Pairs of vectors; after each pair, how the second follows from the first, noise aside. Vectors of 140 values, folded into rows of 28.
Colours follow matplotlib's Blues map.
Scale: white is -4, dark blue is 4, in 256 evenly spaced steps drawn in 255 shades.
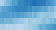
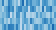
shuffled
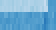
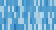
shuffled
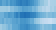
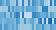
sign-scrambled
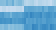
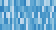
shuffled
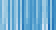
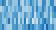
shuffled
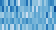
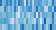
shuffled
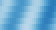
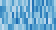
shuffled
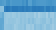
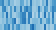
shuffled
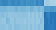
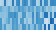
sign-scrambled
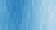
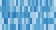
shuffled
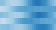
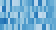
sign-scrambled
